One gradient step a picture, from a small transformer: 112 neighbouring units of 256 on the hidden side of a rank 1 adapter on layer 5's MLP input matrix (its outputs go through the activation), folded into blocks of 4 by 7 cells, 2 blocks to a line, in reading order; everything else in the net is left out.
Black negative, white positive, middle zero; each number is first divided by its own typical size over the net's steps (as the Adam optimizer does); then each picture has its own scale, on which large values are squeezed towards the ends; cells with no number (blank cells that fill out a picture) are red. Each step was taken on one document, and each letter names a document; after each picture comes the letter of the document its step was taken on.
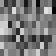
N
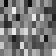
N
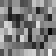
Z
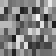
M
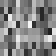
Z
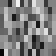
Z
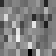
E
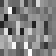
E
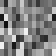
N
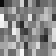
N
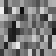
M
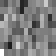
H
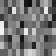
N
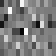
H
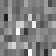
E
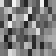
Z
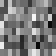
N
